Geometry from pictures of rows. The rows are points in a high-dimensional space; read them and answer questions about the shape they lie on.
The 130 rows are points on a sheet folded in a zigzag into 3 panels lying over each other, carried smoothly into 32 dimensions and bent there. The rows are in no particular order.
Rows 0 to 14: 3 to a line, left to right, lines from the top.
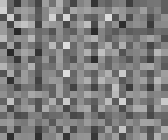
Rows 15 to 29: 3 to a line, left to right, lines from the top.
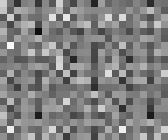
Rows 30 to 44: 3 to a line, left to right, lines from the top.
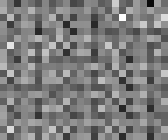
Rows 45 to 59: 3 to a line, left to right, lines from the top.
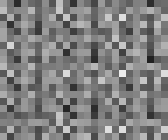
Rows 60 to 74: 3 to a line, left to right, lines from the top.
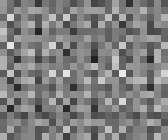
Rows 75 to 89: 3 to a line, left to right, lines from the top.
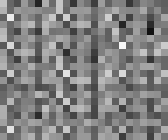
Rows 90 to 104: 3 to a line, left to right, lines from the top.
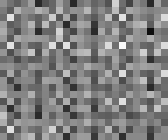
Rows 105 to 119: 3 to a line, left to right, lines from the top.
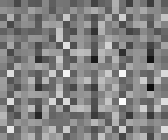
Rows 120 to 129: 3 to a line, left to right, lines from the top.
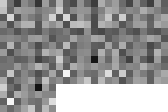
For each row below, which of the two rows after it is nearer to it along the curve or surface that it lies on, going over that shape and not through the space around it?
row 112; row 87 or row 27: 87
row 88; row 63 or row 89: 63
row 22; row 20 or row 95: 95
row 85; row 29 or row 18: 18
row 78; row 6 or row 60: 6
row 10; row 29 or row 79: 29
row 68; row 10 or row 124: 10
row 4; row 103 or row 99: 99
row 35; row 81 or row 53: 53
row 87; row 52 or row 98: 52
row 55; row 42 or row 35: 35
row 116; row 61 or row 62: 62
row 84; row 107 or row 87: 107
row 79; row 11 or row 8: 8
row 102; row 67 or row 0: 0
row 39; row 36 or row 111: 36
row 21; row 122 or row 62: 62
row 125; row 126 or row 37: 126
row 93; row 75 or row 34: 34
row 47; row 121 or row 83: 83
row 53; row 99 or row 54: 99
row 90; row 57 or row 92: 57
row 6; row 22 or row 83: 83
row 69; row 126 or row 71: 126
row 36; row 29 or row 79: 79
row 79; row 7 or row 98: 7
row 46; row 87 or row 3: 87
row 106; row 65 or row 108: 65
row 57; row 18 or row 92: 92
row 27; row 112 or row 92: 92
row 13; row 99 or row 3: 3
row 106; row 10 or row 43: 10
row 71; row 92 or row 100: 92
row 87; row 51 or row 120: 51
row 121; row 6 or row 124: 6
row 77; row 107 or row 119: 119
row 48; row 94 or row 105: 105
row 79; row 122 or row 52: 122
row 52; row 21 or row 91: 21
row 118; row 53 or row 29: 29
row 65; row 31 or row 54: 31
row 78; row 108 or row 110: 108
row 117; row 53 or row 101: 101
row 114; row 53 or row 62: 53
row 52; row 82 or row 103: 82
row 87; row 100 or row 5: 5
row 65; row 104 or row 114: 114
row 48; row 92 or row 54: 54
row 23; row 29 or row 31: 31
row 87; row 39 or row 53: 39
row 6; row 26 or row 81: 81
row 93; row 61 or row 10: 61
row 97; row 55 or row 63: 63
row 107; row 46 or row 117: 46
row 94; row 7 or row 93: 7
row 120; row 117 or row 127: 127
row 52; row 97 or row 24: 24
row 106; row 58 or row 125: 125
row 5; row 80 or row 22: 80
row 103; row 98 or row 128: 98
